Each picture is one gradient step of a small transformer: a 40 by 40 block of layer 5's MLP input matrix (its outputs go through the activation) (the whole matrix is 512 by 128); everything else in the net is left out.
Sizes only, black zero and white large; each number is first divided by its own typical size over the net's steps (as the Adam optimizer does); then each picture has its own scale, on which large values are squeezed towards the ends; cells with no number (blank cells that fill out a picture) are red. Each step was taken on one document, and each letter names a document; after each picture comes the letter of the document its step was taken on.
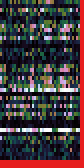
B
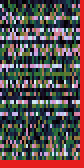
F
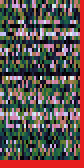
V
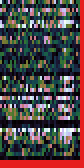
B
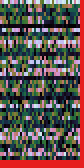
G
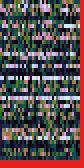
V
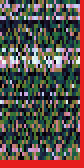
F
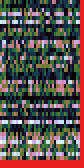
G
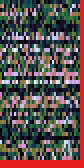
F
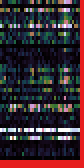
B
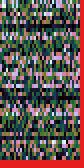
F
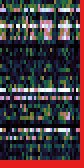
B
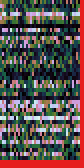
G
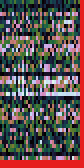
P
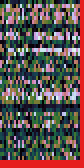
V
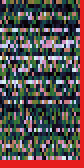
G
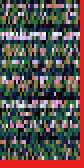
F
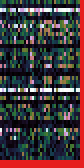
B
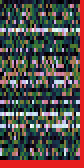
F
